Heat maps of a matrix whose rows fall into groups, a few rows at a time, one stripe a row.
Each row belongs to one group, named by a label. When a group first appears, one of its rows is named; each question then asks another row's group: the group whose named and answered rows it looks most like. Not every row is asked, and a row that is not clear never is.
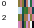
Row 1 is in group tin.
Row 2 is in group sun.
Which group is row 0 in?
sun
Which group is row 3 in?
tin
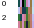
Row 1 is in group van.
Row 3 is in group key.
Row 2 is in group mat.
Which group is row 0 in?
sun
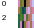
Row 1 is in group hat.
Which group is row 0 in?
van
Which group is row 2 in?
mat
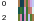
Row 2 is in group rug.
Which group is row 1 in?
mat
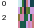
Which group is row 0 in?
tin
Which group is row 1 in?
van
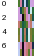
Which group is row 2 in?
tin
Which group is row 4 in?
rug
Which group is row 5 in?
rug
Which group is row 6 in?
tin
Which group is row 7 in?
tin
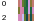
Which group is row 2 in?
key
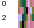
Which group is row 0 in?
hat
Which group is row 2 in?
tin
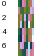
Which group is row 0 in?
mat
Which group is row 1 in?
van
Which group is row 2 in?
rug
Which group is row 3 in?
rug
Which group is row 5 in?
mat
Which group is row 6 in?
key
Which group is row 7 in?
hat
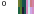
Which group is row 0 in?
hat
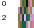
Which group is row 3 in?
hat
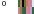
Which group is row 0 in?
sun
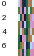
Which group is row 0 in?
van
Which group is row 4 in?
key
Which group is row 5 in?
mat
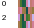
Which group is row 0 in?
hat
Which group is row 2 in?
van
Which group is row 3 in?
hat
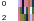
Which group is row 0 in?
tin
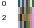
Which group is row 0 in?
rug
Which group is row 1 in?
van
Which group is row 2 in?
mat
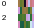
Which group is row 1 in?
van
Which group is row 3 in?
van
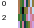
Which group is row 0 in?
rug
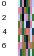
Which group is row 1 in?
van
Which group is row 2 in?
tin
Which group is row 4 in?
tin
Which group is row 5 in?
key
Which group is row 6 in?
key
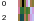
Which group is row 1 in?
van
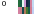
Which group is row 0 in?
mat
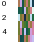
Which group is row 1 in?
mat
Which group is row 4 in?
rug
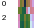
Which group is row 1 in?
hat
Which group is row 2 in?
van
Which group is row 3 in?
van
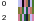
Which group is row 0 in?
tin
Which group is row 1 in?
rug
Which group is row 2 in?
key
